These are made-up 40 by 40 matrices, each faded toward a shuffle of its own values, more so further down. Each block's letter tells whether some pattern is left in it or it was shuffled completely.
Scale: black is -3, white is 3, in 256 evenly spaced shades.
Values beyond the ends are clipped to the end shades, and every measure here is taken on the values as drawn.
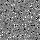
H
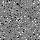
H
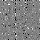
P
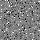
H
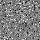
H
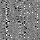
P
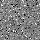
H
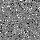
H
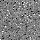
H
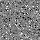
H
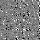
P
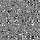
P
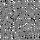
P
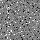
H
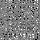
P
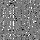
P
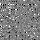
P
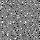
P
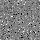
H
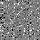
P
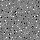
H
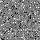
H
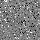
H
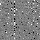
P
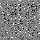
P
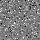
H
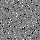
H
